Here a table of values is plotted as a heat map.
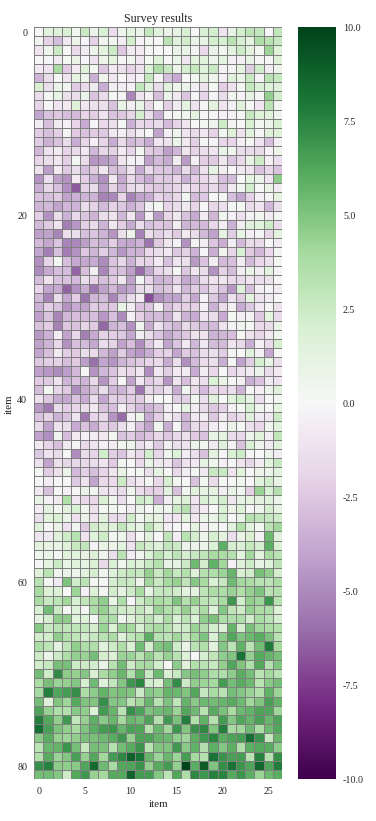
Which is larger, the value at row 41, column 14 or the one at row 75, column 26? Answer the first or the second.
the second
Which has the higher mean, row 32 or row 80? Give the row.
80
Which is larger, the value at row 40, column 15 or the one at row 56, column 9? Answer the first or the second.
the second
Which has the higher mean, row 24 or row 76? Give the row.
76
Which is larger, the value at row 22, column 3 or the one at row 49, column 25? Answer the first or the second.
the second
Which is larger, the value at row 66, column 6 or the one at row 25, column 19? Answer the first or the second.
the first
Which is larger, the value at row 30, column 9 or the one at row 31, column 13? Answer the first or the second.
the first
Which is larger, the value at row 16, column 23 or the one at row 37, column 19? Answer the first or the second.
the first
